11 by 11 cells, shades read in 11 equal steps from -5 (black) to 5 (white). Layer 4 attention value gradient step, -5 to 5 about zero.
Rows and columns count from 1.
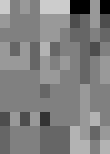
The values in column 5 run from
-3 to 3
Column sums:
2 1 1 -1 3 3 3 -4 -4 1 -3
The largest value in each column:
3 1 1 1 3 3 3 2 2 2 2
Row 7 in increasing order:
-1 0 0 0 0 0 0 0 0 0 1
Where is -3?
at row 9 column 5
